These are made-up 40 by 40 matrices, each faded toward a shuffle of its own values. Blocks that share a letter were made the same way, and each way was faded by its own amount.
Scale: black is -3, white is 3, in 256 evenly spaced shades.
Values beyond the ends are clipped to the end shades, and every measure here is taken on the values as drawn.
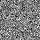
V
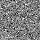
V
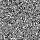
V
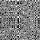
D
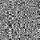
D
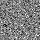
V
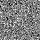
V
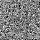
V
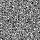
V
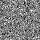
V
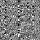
D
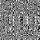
D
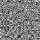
D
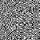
D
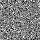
V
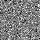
V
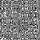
D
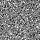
V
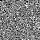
V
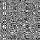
D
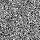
V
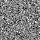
V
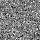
V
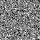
V
